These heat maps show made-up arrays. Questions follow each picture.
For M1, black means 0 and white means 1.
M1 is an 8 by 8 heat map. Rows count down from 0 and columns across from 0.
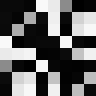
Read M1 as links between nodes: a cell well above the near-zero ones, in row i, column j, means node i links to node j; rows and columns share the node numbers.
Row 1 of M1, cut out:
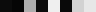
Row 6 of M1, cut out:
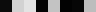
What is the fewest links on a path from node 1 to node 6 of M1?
1
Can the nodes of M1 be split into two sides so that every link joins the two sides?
no
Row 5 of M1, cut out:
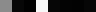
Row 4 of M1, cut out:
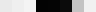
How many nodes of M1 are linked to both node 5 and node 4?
1
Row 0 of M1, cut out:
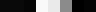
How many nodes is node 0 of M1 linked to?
3
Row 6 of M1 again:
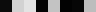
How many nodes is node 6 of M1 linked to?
4
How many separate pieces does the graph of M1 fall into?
1
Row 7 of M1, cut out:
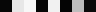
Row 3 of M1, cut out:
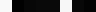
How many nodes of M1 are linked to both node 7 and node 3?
0
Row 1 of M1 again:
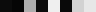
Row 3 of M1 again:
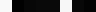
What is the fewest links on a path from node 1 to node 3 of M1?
3
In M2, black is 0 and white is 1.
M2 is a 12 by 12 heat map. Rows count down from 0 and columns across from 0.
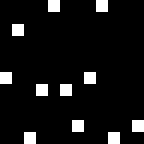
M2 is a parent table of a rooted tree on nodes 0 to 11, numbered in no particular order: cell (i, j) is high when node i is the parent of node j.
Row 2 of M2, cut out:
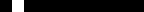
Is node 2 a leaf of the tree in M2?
no
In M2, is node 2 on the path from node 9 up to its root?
no
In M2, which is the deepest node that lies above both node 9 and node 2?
11
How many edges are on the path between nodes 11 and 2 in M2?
1
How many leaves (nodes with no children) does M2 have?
6
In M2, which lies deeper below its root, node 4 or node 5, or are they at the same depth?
the same depth
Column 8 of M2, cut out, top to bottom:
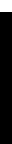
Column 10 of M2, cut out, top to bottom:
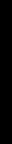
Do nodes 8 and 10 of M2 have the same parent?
no
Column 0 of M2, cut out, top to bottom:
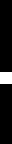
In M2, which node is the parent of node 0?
6
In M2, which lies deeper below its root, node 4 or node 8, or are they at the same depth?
the same depth
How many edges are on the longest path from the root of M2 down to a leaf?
3
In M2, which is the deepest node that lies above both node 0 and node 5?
6
